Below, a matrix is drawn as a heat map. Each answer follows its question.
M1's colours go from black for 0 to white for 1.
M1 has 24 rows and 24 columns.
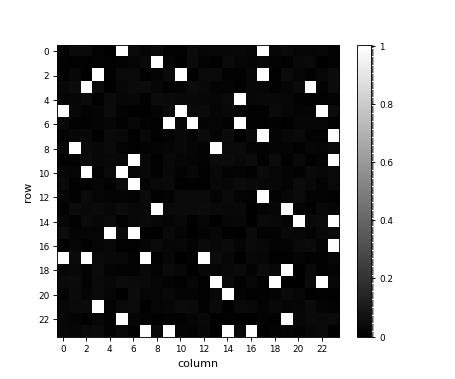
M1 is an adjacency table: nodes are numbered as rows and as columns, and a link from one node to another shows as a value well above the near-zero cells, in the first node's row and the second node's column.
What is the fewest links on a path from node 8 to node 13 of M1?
1
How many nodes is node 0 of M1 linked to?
2
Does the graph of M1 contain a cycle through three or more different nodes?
yes
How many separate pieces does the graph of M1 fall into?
1
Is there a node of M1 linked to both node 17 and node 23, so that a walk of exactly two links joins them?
yes
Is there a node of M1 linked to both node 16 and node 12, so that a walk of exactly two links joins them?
no
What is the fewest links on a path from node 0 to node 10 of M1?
2
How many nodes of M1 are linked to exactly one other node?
8
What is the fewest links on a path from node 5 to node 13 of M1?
3
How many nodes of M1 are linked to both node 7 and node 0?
1
